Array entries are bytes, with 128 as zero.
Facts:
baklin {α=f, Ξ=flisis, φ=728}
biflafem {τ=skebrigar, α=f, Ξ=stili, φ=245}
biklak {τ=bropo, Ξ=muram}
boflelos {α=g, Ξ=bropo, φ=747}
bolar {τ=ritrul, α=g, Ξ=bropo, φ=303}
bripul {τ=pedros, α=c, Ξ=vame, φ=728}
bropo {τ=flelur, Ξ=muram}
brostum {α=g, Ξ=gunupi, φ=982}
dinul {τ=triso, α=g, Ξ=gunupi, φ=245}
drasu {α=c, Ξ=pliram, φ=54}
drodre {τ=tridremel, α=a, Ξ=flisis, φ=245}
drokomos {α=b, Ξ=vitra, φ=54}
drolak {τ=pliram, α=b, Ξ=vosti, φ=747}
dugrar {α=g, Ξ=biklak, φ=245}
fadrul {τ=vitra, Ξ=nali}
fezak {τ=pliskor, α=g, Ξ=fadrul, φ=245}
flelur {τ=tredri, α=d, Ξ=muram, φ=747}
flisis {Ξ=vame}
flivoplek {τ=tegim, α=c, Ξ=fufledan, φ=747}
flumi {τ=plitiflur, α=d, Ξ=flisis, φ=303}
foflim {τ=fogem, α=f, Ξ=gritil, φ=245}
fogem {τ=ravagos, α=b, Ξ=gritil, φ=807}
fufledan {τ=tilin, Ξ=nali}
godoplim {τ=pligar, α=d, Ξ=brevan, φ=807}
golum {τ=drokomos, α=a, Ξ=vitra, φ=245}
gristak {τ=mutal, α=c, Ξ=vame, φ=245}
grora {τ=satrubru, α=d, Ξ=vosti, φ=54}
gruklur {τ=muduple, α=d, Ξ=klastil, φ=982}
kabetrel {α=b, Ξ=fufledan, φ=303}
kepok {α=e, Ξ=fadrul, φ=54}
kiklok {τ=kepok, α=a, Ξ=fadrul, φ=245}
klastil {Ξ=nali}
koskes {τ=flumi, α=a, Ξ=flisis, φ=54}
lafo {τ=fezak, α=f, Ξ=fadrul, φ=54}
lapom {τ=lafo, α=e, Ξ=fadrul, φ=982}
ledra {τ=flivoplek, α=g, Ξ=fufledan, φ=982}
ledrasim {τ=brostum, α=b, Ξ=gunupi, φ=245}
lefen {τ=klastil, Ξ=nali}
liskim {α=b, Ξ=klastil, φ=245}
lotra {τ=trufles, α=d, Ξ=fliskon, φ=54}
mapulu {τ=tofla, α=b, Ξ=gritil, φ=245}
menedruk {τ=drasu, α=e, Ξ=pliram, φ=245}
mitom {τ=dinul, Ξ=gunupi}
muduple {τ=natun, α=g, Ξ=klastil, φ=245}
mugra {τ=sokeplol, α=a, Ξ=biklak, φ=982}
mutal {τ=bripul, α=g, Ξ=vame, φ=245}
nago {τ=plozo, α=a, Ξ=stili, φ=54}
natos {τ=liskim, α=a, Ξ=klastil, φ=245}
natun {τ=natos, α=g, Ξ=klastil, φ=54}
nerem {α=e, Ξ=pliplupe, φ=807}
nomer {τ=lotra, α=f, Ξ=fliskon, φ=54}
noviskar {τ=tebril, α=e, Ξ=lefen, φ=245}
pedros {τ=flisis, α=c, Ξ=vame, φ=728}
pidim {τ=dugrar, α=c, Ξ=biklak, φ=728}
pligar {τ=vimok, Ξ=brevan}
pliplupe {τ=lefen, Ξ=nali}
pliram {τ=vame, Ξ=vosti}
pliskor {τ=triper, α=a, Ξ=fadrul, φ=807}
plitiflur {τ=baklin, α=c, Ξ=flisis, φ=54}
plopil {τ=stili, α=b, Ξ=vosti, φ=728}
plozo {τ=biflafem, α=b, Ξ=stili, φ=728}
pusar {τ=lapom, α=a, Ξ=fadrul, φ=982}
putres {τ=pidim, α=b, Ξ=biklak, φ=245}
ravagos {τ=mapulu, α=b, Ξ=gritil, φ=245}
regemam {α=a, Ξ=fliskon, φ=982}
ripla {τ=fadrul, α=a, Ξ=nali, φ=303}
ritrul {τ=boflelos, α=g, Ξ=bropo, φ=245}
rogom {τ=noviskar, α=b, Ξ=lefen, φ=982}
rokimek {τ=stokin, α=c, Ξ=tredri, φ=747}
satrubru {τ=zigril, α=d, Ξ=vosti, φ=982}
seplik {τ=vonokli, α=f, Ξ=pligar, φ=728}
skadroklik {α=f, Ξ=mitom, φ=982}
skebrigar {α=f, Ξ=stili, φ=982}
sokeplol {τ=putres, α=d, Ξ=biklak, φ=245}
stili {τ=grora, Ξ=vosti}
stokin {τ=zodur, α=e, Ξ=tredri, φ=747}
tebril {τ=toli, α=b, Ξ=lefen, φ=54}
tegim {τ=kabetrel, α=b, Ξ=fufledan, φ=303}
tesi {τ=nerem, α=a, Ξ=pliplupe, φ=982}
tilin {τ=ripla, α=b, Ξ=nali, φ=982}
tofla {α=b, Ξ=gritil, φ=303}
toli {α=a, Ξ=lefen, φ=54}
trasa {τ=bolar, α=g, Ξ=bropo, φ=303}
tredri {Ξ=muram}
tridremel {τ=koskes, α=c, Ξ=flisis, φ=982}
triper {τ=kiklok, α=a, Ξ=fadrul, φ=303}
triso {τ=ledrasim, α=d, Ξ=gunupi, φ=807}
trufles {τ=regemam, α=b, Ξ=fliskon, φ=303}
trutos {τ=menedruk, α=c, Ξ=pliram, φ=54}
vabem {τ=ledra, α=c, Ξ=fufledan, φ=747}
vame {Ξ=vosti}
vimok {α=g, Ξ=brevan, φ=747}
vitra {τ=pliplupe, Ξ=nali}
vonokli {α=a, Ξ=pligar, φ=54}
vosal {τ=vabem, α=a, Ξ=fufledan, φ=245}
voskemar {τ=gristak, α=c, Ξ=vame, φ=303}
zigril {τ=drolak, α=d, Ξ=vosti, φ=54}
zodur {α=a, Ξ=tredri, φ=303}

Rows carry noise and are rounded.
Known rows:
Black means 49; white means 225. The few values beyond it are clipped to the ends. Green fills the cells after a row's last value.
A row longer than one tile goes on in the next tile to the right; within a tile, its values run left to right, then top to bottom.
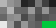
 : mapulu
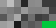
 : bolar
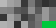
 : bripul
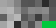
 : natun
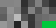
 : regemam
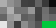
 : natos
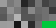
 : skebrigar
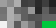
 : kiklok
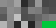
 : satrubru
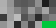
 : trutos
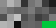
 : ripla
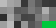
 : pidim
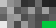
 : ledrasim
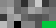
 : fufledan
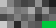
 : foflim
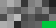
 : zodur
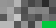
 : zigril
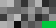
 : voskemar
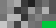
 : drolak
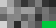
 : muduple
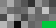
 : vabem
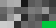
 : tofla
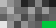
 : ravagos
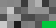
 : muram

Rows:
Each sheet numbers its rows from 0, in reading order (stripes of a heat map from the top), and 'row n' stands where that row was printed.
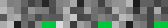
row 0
lafo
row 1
flisis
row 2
pliskor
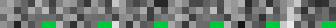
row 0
stokin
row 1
flelur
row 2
gristak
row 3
boflelos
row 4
triso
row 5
kepok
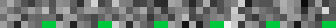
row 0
vimok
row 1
biklak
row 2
biflafem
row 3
tridremel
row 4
klastil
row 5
fogem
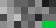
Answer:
nago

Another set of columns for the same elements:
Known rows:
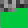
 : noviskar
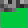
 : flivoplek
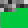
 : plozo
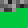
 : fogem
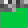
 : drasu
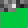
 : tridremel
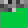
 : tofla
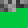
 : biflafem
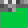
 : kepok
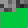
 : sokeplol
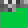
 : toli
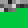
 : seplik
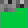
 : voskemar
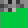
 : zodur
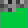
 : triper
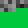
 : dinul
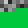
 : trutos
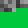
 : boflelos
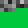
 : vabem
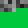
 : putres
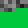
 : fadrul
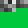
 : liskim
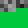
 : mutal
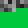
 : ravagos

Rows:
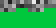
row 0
foflim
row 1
vonokli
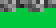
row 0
ritrul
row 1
kiklok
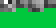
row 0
plitiflur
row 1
brostum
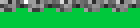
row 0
pidim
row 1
godoplim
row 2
natun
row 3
nago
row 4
nomer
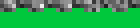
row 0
satrubru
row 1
lapom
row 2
ledra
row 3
flumi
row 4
stili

